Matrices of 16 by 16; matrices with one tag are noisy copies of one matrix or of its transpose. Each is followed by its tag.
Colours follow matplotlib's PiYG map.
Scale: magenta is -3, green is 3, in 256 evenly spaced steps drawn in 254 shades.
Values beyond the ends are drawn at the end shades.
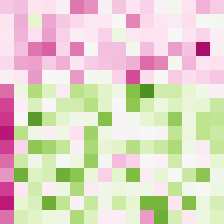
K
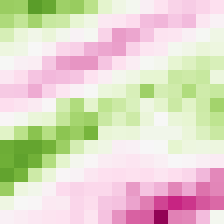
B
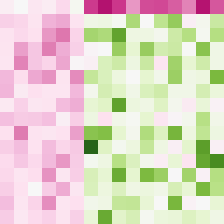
K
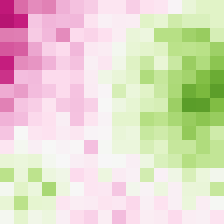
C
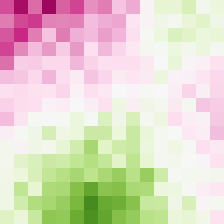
C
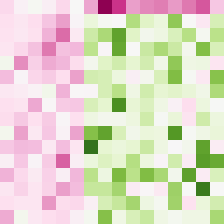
K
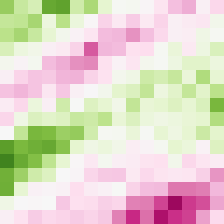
B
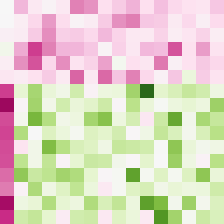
K
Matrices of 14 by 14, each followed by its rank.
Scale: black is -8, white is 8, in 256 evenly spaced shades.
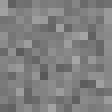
full rank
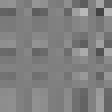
one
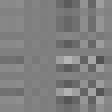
one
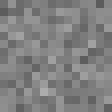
full rank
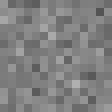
full rank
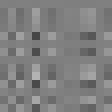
one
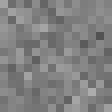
full rank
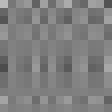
one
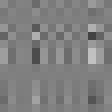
one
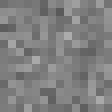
full rank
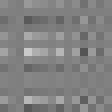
one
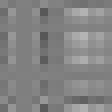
one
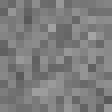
full rank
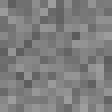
full rank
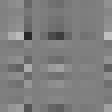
one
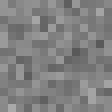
full rank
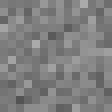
full rank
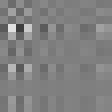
one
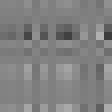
one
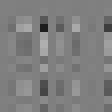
one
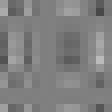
one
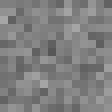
full rank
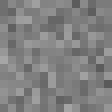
full rank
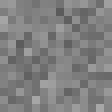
full rank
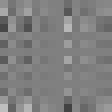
one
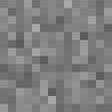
full rank
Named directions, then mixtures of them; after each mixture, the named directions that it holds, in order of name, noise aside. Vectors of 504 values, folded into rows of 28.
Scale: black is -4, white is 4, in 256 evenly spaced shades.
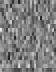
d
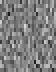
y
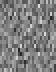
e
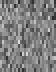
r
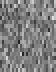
r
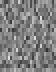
d, e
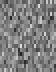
e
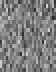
r, y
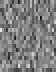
d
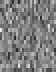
d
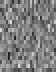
d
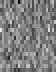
d, r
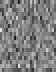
d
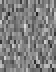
y
